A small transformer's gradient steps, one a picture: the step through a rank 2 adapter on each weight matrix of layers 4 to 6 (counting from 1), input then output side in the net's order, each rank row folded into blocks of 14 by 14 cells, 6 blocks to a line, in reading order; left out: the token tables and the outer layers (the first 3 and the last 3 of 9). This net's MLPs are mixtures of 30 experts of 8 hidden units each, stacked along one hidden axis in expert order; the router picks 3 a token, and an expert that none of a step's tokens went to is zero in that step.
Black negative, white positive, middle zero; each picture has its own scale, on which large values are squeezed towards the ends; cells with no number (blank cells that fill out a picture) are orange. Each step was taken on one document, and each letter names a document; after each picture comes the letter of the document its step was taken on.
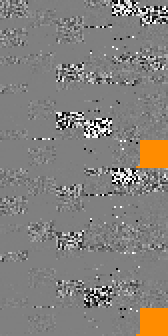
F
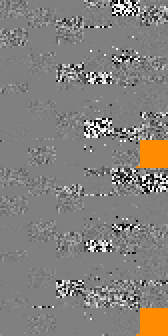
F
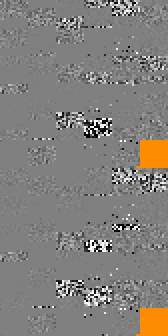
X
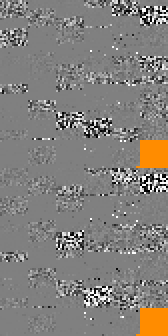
F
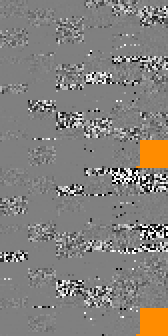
F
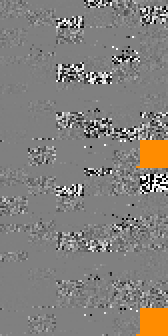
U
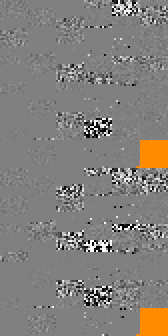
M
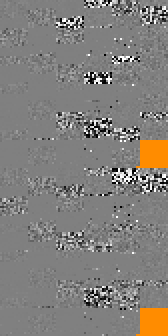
M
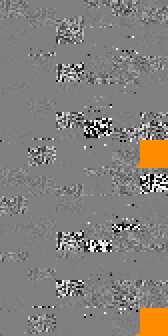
X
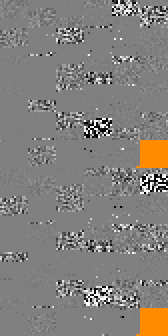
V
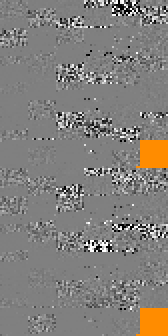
U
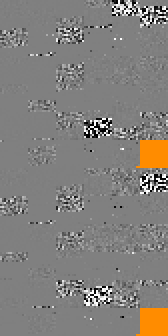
V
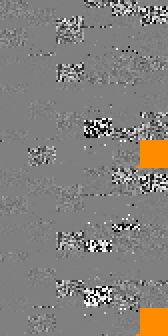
X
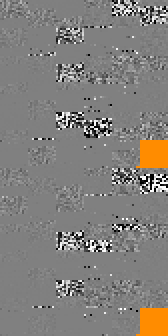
X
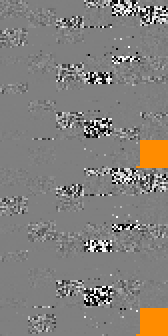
M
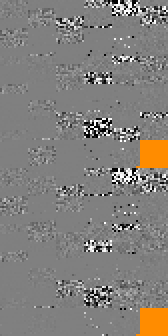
M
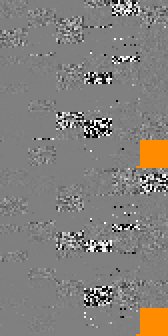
M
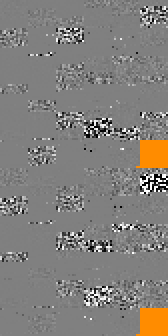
V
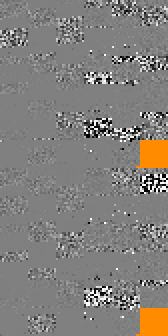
F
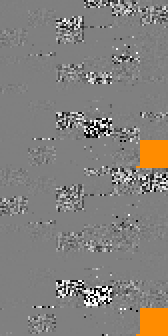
X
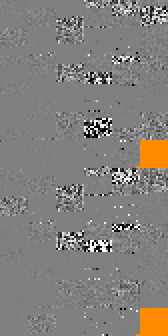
M
